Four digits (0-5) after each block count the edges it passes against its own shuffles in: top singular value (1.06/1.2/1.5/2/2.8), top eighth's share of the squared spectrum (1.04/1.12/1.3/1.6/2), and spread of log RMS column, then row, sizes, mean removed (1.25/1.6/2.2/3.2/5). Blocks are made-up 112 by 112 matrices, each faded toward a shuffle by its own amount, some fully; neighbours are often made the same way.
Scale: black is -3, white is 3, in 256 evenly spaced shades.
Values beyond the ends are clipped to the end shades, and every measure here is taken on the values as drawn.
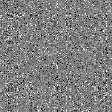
4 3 2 1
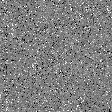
2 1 1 0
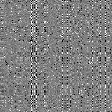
5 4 4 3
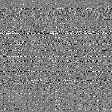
4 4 1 4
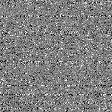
3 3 0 3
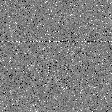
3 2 0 1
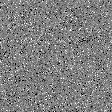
1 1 0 1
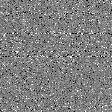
3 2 0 2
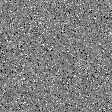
0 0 0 0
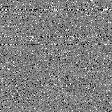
3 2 0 2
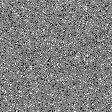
0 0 0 0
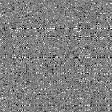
4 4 2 3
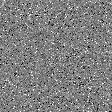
1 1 0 0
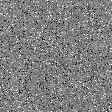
2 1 0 0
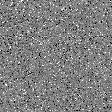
3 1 0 0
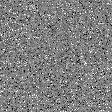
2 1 0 0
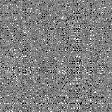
4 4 2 3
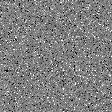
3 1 0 0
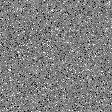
1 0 0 0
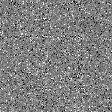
3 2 1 1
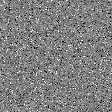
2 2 1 0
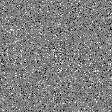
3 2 1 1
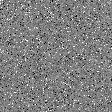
0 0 0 0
